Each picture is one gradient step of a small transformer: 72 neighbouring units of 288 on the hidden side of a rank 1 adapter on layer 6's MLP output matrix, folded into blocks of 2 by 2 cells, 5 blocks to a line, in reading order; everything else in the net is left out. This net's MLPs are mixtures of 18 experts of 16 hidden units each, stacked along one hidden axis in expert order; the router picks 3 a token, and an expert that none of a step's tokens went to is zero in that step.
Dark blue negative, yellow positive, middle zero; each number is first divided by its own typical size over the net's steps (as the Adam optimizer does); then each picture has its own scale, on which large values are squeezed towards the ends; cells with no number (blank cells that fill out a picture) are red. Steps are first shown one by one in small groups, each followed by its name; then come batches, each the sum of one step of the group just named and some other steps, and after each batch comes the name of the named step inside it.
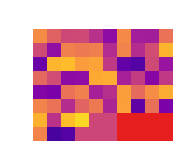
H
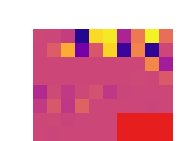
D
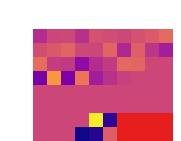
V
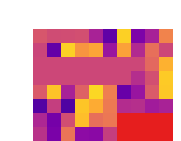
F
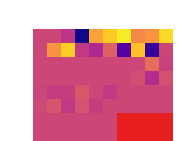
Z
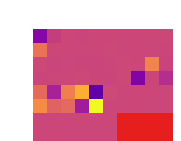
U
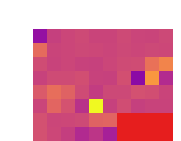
U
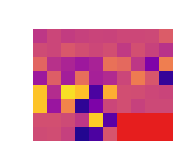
V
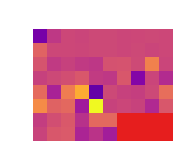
U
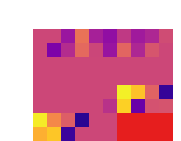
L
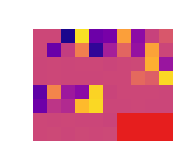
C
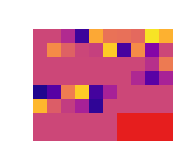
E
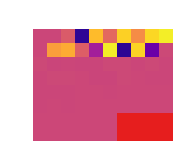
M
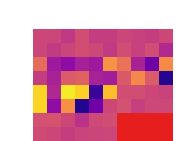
L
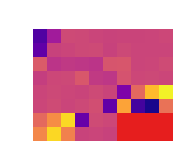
L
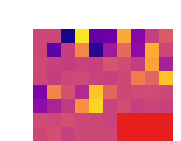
C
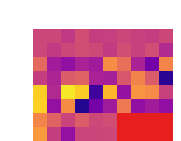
L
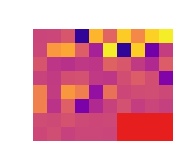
M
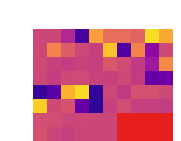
E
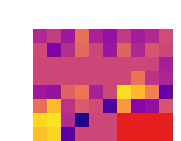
L
